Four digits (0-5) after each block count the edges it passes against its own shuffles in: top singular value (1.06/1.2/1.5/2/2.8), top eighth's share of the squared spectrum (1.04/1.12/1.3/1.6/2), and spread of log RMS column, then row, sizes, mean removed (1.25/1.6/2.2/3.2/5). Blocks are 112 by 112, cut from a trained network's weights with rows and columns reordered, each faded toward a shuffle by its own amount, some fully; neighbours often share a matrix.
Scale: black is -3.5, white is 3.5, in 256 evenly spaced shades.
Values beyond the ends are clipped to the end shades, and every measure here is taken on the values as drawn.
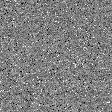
0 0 0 0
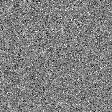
2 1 0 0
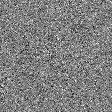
1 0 0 0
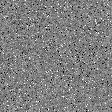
0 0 0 0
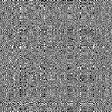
5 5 3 3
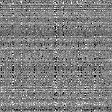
5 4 3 2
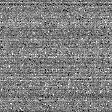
4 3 2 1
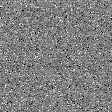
1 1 0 0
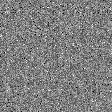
2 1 0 1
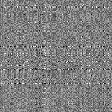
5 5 2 3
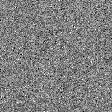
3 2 0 1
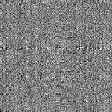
4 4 1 3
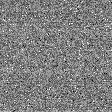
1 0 0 0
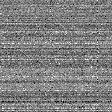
5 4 2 3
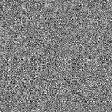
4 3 0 2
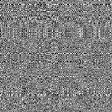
4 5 2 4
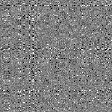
4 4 3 3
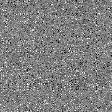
3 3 2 1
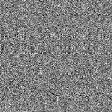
4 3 1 2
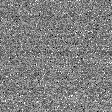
2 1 0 0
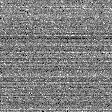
4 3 1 2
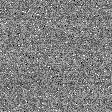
1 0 0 0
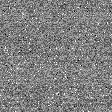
2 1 0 0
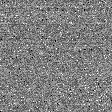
2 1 0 0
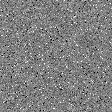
0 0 0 0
